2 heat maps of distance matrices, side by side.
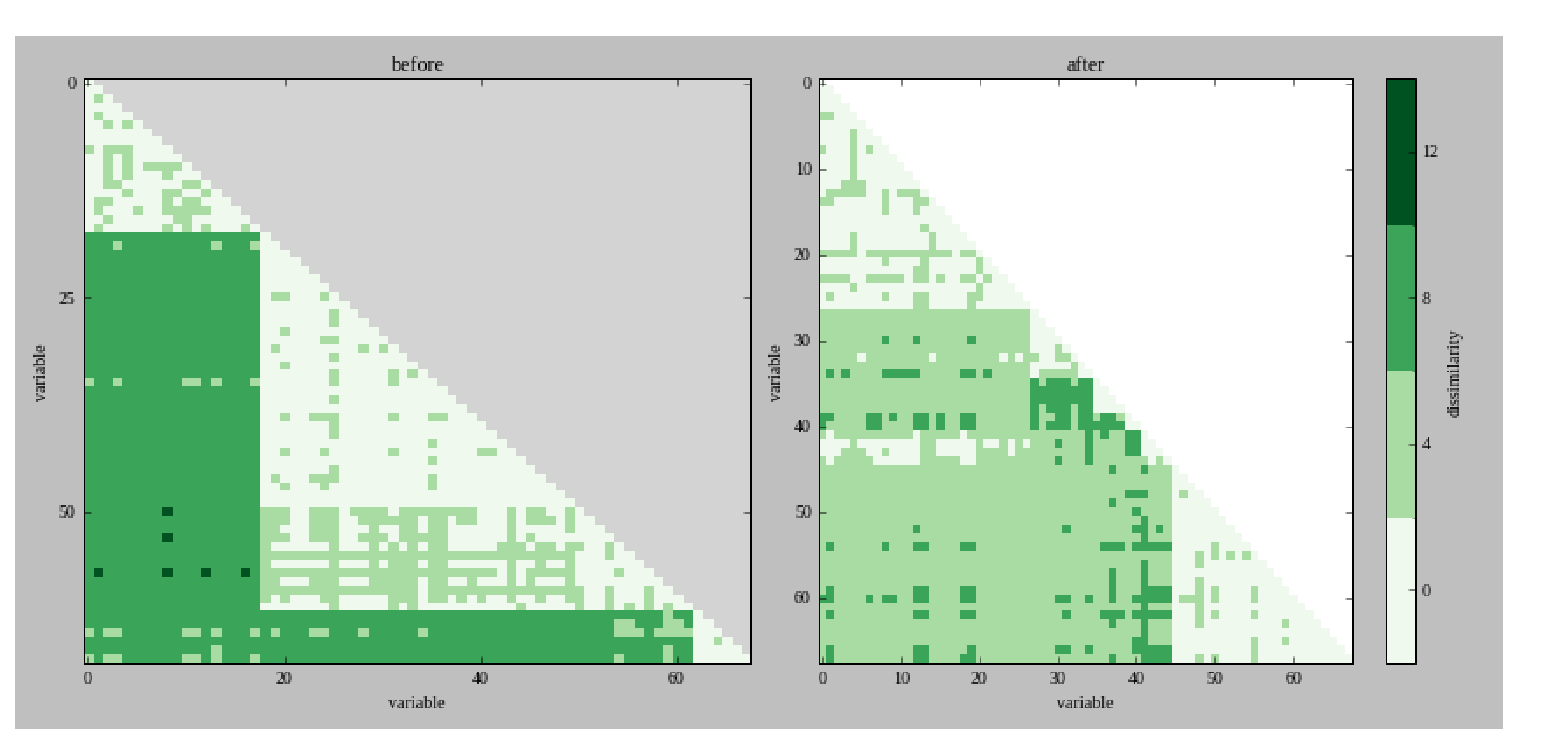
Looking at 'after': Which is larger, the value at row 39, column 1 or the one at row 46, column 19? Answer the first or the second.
the first
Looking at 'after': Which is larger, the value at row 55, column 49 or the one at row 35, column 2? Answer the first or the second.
the second
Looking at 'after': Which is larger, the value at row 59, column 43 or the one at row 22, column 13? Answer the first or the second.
the first
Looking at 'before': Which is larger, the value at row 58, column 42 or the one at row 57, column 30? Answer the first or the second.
the second
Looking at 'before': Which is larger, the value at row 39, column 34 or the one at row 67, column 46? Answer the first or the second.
the second
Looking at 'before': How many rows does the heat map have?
68
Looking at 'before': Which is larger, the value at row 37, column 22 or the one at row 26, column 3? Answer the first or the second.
the second
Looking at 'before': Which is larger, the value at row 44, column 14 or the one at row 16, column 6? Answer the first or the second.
the first
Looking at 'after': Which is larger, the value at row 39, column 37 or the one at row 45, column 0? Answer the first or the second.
the first
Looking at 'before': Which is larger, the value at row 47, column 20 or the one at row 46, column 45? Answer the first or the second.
the first
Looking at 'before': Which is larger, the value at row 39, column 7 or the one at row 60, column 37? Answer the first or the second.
the first
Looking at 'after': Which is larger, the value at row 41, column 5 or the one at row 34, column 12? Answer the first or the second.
the second
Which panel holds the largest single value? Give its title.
before
